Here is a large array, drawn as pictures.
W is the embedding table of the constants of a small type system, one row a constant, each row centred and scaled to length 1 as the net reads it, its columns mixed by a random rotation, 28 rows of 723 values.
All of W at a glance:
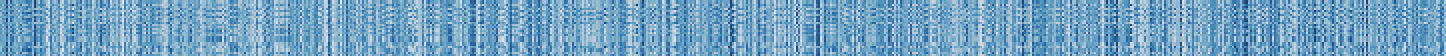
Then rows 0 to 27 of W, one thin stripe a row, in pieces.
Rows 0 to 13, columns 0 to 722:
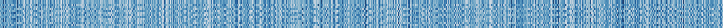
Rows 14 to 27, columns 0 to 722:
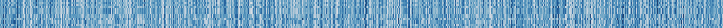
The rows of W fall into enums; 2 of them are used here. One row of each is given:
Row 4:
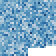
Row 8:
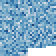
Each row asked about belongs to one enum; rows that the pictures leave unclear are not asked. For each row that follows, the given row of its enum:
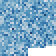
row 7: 4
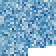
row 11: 4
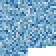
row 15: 8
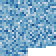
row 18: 8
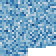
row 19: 8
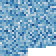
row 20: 8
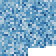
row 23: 4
